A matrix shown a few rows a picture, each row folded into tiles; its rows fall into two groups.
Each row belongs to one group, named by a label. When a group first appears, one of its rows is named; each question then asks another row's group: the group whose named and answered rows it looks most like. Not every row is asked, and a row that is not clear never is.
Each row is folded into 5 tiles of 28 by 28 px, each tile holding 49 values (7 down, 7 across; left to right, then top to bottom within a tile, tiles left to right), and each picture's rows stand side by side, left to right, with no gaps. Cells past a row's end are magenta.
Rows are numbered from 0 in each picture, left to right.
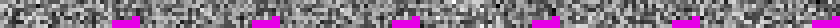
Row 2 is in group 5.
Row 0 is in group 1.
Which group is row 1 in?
5
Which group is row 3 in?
5
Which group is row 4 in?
1
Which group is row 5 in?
1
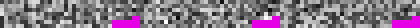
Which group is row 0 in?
1
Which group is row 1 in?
5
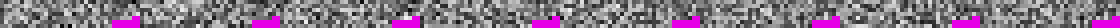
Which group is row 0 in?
5
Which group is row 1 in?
5
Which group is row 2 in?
5
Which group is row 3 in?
1
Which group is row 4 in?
1
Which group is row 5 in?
5
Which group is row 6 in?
1
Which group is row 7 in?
5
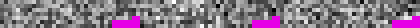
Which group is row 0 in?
5
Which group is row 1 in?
5
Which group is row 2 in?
5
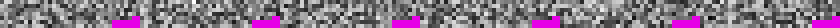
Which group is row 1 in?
1
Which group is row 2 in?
1
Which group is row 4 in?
5
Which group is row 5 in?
1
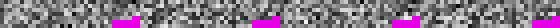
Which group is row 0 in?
5
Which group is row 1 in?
1
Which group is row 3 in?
1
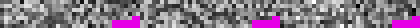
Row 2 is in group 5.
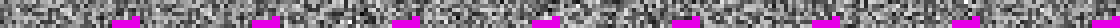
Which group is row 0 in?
5
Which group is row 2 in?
1
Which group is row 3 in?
5
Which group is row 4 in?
1
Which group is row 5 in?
1
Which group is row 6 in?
1
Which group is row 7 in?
5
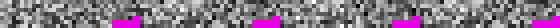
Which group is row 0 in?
1
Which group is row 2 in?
5
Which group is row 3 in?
5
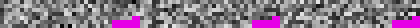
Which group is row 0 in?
5
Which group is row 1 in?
1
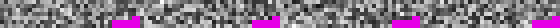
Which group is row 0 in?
5
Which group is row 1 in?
1
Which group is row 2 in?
1
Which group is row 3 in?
1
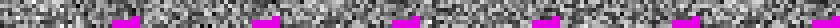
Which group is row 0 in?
5
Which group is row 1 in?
5
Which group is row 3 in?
1
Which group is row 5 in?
5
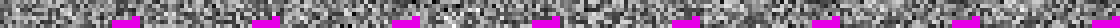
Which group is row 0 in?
5
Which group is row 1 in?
1
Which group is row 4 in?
1
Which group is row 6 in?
5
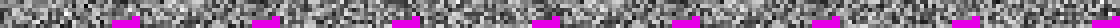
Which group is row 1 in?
5
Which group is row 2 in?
1
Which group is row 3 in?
1
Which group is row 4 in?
5
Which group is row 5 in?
5
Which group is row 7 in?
1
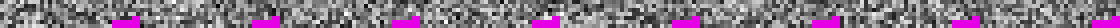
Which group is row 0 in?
1
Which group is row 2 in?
5
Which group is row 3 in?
5
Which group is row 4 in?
1
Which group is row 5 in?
5
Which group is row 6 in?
1
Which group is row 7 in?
5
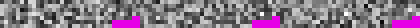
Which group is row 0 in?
1
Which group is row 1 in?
1
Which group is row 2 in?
5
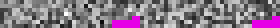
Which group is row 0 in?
5
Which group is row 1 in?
1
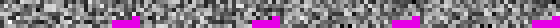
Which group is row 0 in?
1
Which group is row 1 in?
1
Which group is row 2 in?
5
